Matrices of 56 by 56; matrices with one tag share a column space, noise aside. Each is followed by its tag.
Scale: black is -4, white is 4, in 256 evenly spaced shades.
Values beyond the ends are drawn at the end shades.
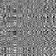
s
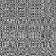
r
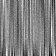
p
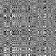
s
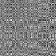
r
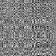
r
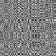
r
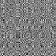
r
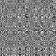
s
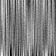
p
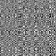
s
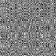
r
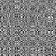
s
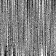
p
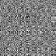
s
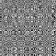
s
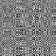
s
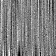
p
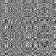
r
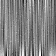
p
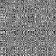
s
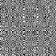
s
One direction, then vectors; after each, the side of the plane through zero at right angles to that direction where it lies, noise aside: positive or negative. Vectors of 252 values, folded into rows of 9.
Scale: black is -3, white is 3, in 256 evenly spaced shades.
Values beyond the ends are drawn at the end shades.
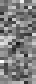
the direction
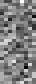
positive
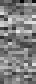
negative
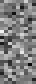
negative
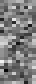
positive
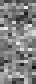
negative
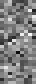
negative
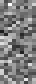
positive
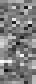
positive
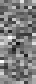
positive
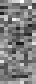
positive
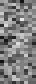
negative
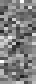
positive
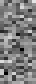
positive
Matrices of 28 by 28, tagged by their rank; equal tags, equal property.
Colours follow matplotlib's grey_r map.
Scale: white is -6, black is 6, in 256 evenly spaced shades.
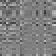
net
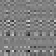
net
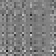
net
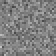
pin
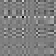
net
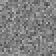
pin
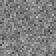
pin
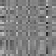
net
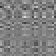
net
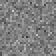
pin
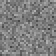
pin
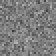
pin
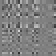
net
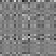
net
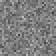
pin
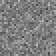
pin
